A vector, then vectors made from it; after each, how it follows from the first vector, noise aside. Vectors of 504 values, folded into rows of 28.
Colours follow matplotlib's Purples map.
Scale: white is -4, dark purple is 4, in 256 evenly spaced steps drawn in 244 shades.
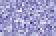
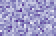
negated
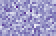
reversed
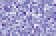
reversed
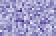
negated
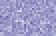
shrunk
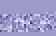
partly zeroed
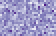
wrapped around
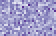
wrapped around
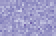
shrunk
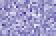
reversed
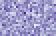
reversed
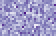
reversed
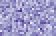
negated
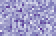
negated
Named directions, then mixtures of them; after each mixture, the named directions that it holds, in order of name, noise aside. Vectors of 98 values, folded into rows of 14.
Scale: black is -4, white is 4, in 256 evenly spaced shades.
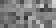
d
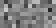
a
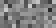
a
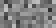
a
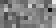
a, d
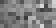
d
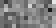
a, d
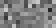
a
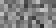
a, d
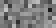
a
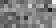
a, d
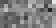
a, d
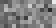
a, d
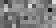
a, d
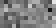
a, d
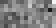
a, d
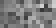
d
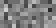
a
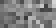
d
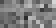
d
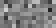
a
